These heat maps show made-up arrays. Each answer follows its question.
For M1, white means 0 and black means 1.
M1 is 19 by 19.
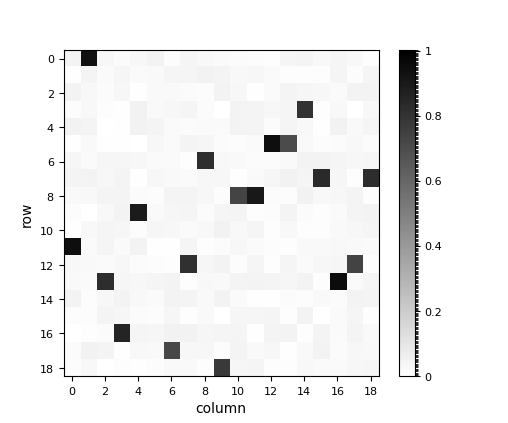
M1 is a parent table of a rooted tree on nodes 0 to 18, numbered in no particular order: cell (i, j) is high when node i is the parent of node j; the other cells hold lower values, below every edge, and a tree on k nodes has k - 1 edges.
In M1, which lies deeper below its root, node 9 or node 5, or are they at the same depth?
node 9
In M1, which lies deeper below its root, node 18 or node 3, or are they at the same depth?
the same depth
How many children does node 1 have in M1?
0
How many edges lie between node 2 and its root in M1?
2
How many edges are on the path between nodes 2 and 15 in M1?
5
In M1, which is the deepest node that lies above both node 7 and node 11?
12
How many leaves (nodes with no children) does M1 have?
6
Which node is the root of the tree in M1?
5
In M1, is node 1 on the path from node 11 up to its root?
no
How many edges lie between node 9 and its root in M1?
4
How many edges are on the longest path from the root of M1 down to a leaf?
7
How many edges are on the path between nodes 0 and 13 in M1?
7
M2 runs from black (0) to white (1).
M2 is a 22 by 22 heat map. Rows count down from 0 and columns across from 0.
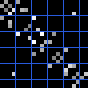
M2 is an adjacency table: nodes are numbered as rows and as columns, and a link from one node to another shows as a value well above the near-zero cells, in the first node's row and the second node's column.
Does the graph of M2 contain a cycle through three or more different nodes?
yes
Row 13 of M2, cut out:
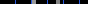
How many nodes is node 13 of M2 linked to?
2
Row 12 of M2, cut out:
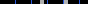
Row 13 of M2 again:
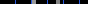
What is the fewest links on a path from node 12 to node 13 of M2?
3
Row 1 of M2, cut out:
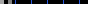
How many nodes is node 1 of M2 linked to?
2
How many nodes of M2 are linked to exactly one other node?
7
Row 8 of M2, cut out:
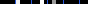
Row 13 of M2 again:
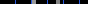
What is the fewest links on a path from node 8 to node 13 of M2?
1
